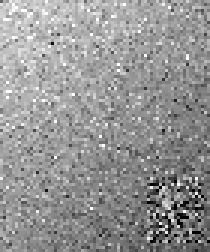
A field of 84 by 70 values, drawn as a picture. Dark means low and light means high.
Neither half mirrors the other. The bottom right is the ninth with the lowest average. Values change most from cell to cell in the bottom right. There is an overall slope up to the top left. The ninth with the highest average is the top left. An odd patch, rougher than its surroundings, sits in the bottom right. Fine speckle covers the field.
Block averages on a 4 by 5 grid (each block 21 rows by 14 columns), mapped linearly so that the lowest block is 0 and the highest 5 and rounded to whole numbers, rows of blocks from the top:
5 4 4 3 3
4 4 3 2 2
3 3 2 2 1
2 2 1 1 0
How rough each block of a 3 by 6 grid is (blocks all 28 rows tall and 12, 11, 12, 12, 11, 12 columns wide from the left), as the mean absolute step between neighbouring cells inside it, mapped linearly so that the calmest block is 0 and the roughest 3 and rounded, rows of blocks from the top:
000000
000000
000033
